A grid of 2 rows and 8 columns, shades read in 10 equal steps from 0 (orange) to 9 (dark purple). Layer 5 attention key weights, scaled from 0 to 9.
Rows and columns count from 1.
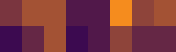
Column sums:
15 11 8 17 16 5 12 11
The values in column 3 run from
4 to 4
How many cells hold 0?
1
